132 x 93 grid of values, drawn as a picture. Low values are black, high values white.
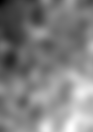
The ninth with the highest average is the bottom right. There are no lone odd cells. The texture varies smoothly and slowly. Neither half mirrors the other. On average the colour sits 50% of the way up the scale. No single row or column stands out from its neighbours. There is an overall slope up to the bottom right. The ninth with the lowest average is the top left.
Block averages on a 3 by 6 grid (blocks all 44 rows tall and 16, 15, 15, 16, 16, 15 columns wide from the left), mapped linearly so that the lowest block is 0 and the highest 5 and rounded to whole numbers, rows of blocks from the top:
0 1 2 2 2 2 | 1 2 2 2 3 4 | 2 2 3 4 5 5
